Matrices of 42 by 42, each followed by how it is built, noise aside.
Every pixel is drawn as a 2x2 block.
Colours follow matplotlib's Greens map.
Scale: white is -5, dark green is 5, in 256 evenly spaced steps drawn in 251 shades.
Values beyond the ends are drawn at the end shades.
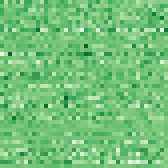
uneven rows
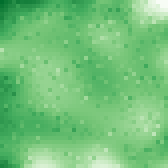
smooth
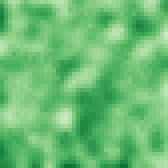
smooth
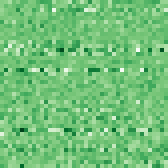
uneven rows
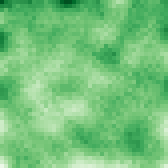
smooth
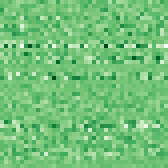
uneven rows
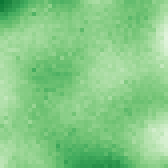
smooth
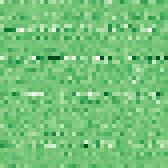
uneven rows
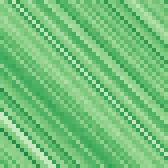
Toeplitz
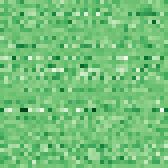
uneven rows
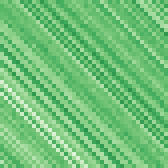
Toeplitz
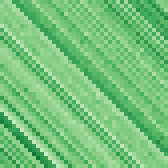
Toeplitz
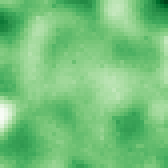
smooth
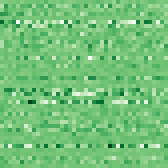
uneven rows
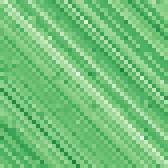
Toeplitz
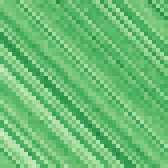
Toeplitz
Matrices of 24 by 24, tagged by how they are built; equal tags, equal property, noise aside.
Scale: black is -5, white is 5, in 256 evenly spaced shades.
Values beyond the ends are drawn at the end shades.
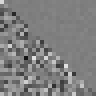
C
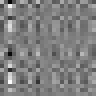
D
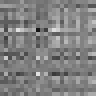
D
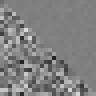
C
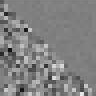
C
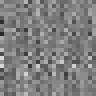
D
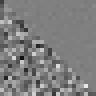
C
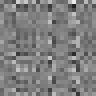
D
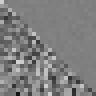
C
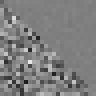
C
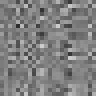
D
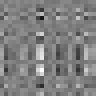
D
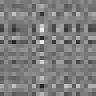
D
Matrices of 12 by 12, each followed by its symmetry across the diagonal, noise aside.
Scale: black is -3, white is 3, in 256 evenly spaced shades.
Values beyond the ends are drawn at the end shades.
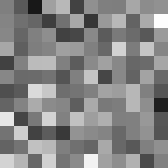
neither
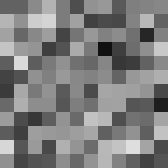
neither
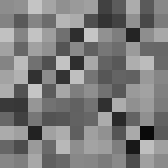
symmetric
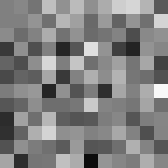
antisymmetric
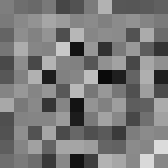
symmetric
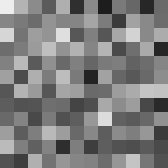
neither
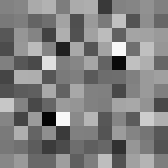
antisymmetric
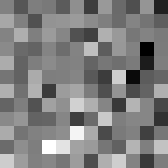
antisymmetric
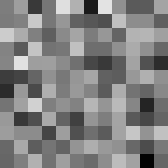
neither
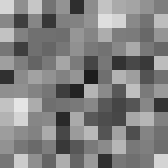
symmetric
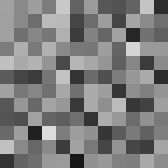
symmetric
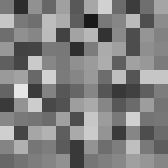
antisymmetric
